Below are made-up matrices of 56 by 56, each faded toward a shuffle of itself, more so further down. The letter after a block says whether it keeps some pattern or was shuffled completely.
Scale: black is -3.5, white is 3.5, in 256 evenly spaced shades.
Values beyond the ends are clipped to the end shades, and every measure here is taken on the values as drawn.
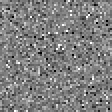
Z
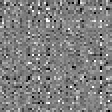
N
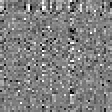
N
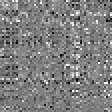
N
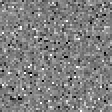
Z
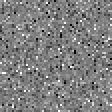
Z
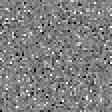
Z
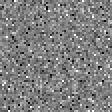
Z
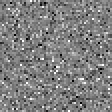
Z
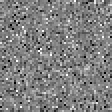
Z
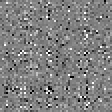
N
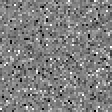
Z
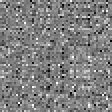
N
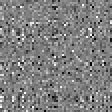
N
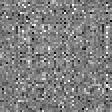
N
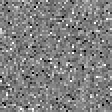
Z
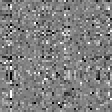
N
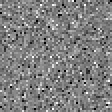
Z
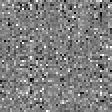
N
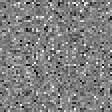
N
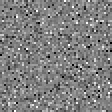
Z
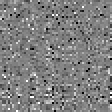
N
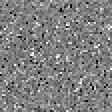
Z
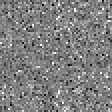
Z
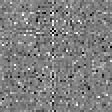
N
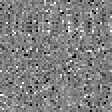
N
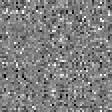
N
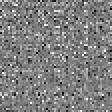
N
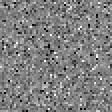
Z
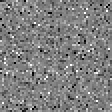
Z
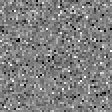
Z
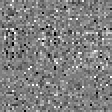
N
